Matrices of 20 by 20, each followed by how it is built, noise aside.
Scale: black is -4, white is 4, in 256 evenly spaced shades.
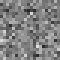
noise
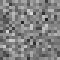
noise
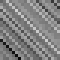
Toeplitz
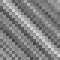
Toeplitz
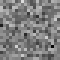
noise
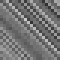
Toeplitz
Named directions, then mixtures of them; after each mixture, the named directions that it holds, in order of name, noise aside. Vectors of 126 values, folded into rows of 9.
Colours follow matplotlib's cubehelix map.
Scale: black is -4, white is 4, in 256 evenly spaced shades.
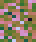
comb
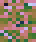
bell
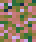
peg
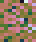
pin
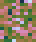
comb, pin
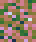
comb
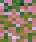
peg, pin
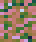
peg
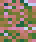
bell, pin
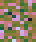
comb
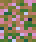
comb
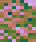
bell, comb, pin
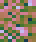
bell, comb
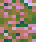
bell, pin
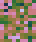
bell, peg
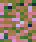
bell, comb, peg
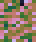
comb, peg, pin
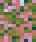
peg, pin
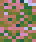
bell, pin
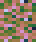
comb, peg, pin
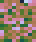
comb, pin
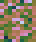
comb, peg, pin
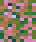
comb, peg, pin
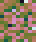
peg, pin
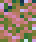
peg, pin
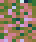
comb, pin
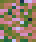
comb, pin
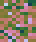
bell, comb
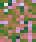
bell, peg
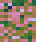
peg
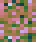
bell, comb, peg
